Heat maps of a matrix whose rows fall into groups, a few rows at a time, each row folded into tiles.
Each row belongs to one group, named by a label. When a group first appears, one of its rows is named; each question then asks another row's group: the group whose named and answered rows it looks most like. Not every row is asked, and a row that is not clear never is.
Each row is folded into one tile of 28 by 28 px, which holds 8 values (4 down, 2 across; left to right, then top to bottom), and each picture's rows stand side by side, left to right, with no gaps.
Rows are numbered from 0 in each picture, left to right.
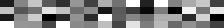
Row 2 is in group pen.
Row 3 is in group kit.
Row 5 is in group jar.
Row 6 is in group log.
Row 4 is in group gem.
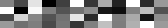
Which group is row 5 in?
pen
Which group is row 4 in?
jar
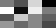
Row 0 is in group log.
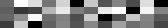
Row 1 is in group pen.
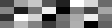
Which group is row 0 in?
kit
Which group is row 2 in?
jar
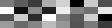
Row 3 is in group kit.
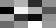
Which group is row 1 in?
pen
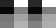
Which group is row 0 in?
jar
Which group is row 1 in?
jar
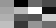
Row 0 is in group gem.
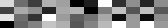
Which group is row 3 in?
jar
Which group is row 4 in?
pen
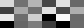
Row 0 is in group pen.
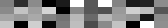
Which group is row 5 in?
pen
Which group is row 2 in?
jar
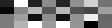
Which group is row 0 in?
jar
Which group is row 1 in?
pen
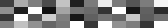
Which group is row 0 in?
kit
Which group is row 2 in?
gem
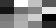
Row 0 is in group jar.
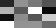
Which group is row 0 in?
pen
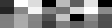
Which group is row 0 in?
jar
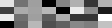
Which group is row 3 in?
kit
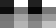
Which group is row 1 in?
jar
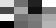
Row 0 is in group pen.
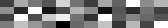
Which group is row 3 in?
kit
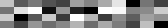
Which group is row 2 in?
kit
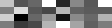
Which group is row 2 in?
pen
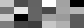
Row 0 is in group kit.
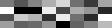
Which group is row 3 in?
kit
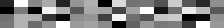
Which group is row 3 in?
gem
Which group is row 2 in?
pen
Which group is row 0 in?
jar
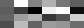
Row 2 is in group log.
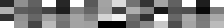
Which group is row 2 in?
jar
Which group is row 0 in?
pen
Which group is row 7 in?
jar
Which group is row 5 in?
kit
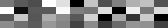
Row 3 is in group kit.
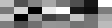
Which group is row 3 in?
jar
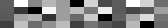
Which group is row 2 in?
gem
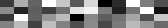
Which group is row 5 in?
log
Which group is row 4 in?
jar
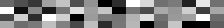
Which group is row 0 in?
log
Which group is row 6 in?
gem
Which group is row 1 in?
kit
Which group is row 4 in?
jar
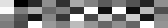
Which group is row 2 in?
kit
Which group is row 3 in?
log
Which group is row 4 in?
log
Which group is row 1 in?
pen
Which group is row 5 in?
pen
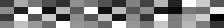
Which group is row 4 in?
pen
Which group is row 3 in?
log
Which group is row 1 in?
log
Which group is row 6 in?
jar
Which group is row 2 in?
pen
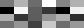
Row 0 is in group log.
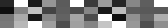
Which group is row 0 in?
jar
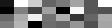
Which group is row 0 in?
jar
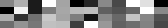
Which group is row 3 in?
pen
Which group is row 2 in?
gem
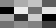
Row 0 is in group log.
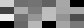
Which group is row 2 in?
gem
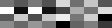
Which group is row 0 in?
log
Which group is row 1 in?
log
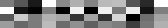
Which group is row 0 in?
log
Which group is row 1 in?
jar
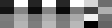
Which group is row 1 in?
jar
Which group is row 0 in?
jar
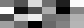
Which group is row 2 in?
jar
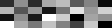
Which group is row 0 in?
pen
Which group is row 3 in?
gem
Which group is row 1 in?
kit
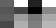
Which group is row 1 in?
jar
